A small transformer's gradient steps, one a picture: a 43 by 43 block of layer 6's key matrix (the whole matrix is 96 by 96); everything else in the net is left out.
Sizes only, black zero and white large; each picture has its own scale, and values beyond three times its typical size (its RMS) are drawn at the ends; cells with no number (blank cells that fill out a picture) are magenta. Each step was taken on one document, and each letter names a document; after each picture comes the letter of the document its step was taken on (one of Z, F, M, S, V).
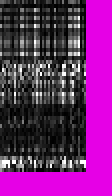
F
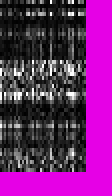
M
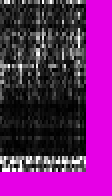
F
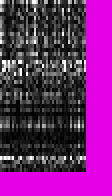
F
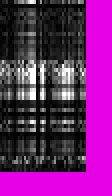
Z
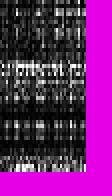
M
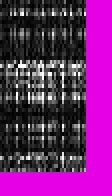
M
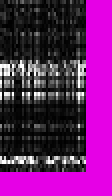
F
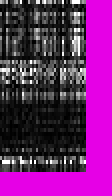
Z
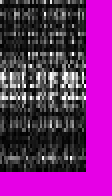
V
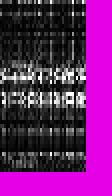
V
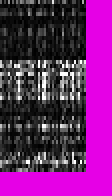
M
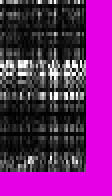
Z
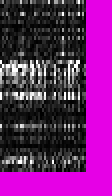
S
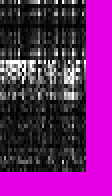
Z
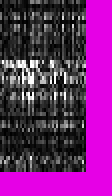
S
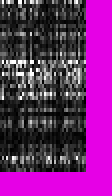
Z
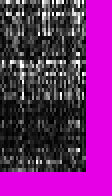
S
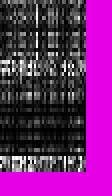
F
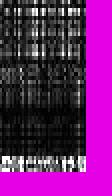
F
